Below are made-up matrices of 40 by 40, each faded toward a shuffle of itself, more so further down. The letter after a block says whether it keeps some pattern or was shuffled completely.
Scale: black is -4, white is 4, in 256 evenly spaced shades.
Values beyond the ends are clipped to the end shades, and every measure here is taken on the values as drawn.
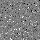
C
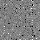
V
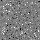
C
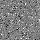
C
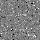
C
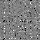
V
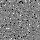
C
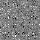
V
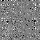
V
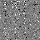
V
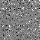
V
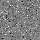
C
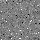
C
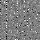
V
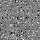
V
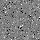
C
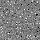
C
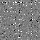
V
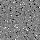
C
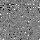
V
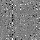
V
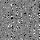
V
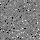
C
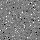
C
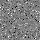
C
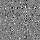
V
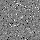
C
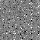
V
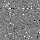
V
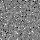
C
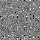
V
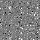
V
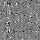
V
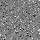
C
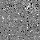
V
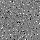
C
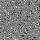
C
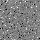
C
